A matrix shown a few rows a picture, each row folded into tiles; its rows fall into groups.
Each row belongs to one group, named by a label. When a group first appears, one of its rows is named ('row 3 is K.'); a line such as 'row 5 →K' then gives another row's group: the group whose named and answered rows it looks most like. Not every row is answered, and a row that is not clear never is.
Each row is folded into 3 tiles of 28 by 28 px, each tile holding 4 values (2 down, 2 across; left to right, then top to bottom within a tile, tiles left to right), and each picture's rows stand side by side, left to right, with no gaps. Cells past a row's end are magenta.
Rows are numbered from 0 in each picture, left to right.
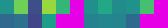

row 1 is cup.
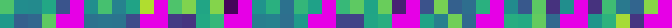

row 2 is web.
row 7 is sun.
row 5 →sun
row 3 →cup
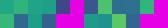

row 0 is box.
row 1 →sun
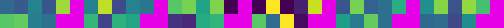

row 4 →sun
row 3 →sun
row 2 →web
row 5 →cup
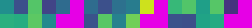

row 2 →web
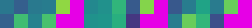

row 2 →sun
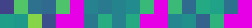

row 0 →sun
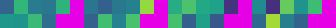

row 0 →sun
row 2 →box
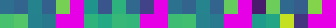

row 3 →sun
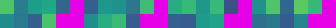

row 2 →web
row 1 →sun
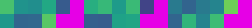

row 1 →web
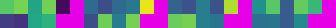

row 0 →web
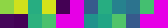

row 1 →sun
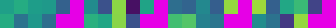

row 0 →box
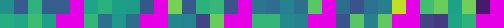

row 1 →box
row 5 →web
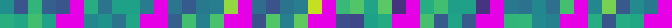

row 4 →web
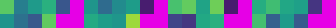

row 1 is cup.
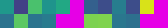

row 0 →sun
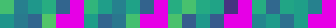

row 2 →box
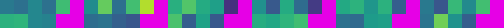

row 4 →web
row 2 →box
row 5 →sun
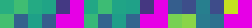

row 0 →box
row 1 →box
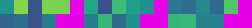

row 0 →cup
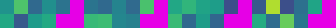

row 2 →box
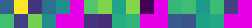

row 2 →web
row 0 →sun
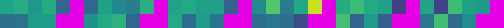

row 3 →cup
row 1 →sun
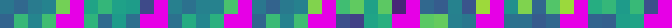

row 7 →web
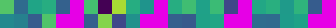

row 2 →web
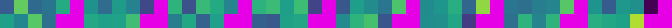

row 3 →web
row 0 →sun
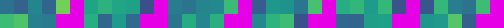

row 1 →box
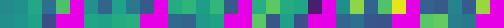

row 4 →cup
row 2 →web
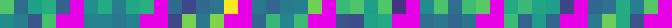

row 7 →sun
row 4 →web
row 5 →cup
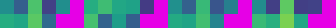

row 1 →box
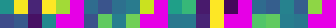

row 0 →cup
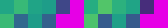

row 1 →box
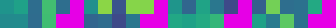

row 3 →sun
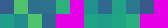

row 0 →sun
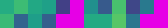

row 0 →box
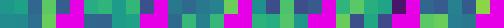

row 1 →web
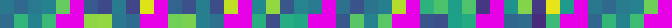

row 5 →web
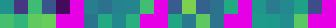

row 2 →sun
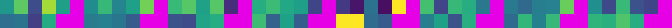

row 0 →cup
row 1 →cup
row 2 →web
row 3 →box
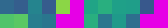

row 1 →box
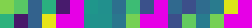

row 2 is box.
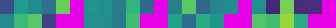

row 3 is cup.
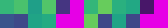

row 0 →web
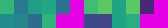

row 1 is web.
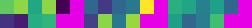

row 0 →web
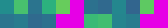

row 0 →cup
